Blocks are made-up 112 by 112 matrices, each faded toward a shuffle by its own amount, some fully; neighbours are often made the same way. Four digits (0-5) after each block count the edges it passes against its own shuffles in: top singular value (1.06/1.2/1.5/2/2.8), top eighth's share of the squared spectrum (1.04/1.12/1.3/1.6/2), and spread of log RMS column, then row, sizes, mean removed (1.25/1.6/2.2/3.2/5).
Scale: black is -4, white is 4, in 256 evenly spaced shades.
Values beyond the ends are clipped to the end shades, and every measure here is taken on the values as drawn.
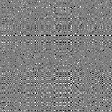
5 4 3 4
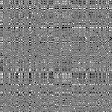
5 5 3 4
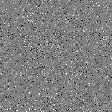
4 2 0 1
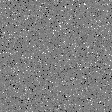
0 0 0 0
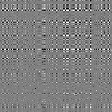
5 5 4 4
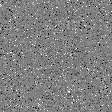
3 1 0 0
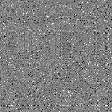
4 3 1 2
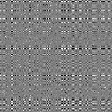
5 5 4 4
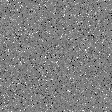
0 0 0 0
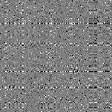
5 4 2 3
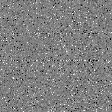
4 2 1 1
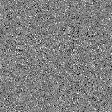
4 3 1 1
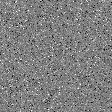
2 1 0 0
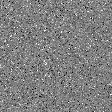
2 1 0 0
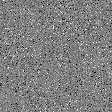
0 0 0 0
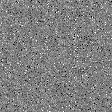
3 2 0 0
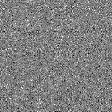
4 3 1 1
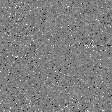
2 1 0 0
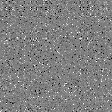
4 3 1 1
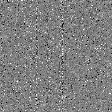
2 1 2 0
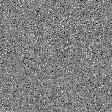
3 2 0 0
